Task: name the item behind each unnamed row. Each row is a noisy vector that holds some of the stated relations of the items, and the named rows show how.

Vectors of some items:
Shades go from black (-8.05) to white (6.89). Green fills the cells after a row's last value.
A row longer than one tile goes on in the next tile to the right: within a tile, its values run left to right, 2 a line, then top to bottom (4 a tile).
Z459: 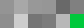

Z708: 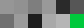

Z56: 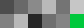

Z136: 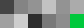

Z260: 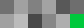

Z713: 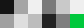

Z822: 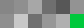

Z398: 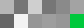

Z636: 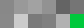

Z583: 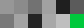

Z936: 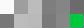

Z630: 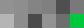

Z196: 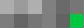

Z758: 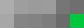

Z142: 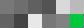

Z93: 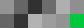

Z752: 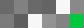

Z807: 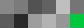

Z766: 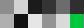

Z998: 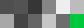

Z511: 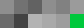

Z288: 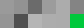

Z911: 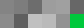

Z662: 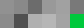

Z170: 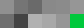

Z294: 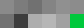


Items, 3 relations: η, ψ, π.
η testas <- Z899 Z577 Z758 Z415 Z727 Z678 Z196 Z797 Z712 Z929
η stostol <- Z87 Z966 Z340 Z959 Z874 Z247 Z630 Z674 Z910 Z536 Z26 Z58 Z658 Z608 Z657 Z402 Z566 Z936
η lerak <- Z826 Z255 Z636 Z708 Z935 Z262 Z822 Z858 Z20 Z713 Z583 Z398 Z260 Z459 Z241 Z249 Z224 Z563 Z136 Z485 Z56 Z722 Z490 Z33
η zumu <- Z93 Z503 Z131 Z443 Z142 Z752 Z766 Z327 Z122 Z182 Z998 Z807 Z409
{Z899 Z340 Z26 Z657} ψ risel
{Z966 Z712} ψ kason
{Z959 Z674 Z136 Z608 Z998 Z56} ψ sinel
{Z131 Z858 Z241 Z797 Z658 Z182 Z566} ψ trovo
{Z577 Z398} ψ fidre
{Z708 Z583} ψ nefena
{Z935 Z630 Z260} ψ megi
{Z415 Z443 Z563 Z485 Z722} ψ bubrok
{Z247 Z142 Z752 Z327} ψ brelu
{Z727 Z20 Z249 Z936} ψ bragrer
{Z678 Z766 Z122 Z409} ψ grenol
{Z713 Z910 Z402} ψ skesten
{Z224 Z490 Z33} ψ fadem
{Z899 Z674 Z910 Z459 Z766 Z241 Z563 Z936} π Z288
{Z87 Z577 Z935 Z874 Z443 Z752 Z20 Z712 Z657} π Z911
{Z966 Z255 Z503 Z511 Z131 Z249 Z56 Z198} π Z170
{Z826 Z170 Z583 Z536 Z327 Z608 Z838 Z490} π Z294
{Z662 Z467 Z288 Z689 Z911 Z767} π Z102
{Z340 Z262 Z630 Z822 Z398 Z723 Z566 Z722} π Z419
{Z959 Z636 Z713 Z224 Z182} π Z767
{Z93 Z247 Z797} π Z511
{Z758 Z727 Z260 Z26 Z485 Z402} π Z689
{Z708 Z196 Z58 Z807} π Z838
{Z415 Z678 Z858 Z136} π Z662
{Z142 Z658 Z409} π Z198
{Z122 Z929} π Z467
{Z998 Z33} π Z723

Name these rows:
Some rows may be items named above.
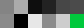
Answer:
Z409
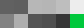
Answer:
Z966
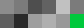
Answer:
Z807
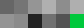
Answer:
Z608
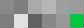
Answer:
Z224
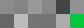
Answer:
Z255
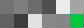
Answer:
Z327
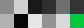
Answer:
Z766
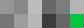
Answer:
Z247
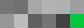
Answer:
Z657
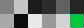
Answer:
Z122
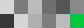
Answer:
Z249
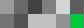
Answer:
Z443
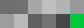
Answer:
Z657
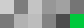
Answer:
Z577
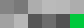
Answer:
Z26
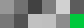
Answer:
Z443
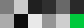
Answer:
Z122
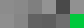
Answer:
Z658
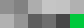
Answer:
Z899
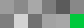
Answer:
Z722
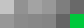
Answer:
Z415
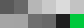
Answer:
Z712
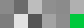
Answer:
Z33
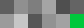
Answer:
Z935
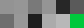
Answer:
Z708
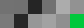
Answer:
Z131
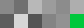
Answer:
Z490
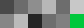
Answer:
Z56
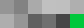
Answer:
Z899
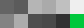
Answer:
Z966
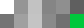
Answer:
Z727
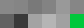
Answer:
Z838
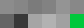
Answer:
Z838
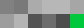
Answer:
Z26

